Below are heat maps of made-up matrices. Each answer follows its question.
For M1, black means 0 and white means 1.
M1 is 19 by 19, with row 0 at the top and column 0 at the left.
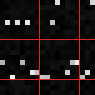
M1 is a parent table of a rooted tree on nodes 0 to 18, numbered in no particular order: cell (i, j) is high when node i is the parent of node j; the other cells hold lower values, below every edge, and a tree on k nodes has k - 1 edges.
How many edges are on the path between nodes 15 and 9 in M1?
1
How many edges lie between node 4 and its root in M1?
1
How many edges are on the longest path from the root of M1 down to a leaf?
2
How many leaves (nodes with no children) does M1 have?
14
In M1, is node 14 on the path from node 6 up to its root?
yes
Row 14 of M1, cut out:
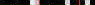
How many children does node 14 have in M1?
4
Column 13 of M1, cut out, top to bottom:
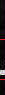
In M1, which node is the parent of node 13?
14
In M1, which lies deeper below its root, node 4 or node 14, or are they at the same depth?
the same depth
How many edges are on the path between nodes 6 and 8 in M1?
4
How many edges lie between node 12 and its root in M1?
0
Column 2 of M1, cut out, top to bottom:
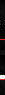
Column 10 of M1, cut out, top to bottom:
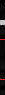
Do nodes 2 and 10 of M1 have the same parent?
no
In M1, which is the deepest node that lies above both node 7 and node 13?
14
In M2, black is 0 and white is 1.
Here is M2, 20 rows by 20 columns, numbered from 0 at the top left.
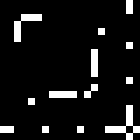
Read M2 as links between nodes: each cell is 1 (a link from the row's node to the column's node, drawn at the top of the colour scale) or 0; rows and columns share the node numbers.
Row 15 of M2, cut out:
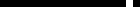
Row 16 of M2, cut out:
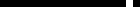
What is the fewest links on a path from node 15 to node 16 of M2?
2
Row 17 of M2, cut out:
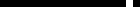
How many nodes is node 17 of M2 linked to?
1
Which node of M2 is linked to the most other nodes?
node 18
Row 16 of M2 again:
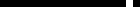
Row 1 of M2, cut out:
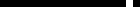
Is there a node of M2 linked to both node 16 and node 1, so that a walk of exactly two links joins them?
yes
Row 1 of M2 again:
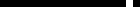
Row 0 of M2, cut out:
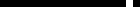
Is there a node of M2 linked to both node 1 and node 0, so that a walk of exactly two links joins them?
yes
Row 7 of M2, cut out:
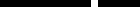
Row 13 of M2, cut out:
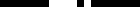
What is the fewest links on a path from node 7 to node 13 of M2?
1
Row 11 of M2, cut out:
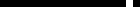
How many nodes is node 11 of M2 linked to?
1
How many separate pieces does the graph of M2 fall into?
3
